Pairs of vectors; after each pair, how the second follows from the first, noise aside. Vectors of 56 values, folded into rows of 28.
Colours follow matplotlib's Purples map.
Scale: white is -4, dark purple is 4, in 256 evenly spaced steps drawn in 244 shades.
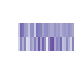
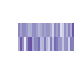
wrapped around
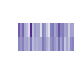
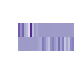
partly zeroed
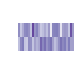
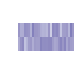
shrunk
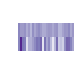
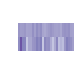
shrunk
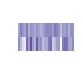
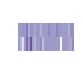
partly zeroed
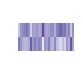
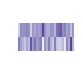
copied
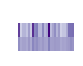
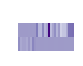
partly zeroed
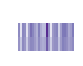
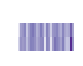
wrapped around
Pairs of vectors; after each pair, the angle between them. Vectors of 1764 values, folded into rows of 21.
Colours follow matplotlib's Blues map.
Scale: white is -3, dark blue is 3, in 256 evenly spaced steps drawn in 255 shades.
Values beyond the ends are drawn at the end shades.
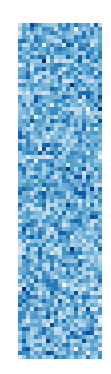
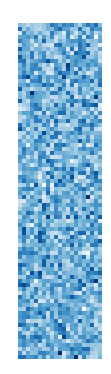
orthogonal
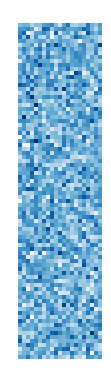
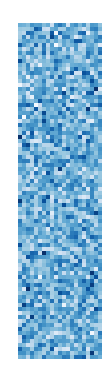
nearly opposite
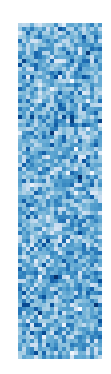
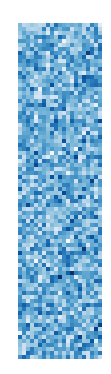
partly aligned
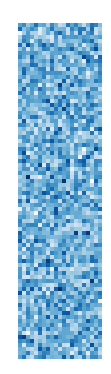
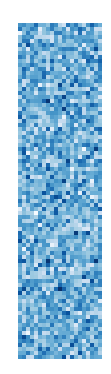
nearly parallel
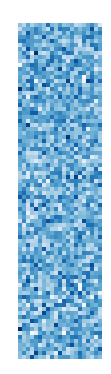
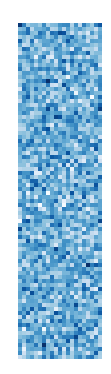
orthogonal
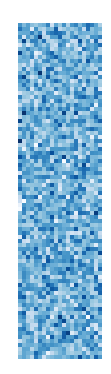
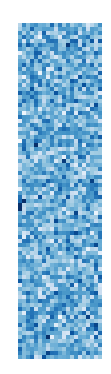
nearly opposite
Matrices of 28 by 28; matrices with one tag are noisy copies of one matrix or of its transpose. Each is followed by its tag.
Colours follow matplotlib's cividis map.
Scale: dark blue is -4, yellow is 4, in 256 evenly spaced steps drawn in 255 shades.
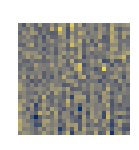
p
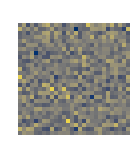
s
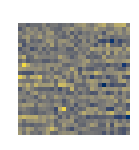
p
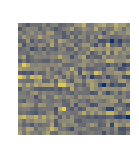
p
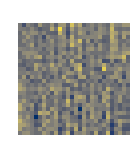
p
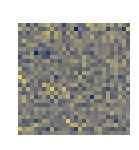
s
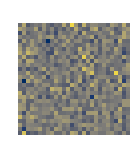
s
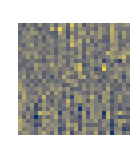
p
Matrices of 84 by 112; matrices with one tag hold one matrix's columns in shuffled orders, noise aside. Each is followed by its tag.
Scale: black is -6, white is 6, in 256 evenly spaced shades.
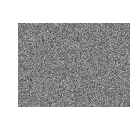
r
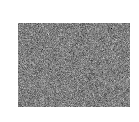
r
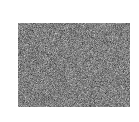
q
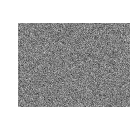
q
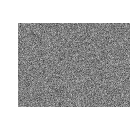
r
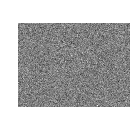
q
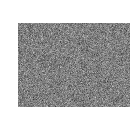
q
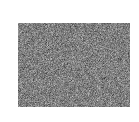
r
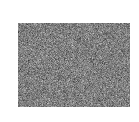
r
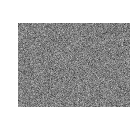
r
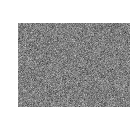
r
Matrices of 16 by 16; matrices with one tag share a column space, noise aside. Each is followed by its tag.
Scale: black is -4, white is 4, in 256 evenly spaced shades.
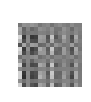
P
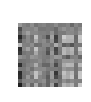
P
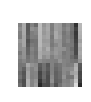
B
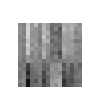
B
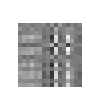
P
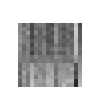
B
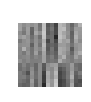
B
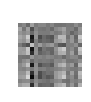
P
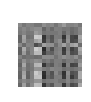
P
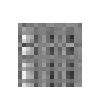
P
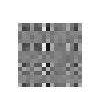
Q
